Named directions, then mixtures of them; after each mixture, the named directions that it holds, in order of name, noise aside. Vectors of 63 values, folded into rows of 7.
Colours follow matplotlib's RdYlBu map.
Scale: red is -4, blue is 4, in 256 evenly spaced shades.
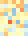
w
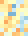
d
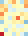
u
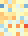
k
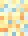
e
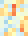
d, e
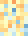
e, w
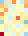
u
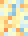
d, e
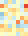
k, w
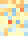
w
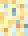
e, w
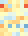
k, u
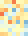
u, w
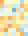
d, e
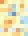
d, w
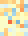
w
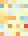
d, k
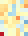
d, u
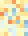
u, w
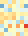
k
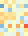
k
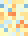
d, k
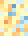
d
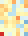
d, u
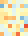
d, k
